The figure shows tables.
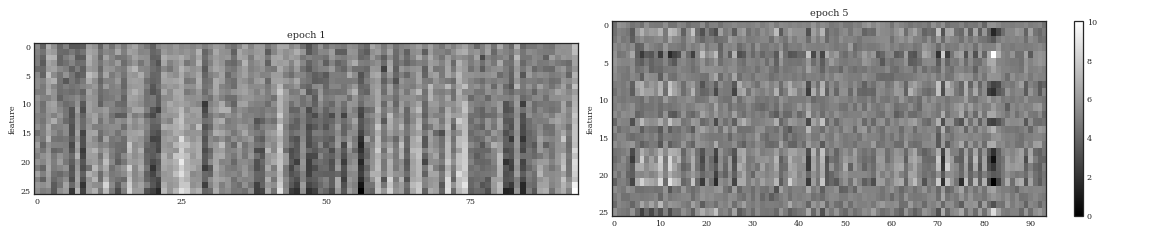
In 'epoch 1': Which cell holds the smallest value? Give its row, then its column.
25, 56
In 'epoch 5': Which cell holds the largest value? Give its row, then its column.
4, 82
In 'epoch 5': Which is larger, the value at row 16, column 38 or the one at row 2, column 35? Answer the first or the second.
the second
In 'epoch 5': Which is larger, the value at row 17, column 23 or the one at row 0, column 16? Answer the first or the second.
the first
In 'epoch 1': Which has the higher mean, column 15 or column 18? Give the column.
18
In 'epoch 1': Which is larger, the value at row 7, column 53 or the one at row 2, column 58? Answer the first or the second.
the second
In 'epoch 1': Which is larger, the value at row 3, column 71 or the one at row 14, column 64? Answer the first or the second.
the first
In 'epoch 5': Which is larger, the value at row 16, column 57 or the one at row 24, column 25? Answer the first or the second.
the second
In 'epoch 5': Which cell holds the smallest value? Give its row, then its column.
21, 82
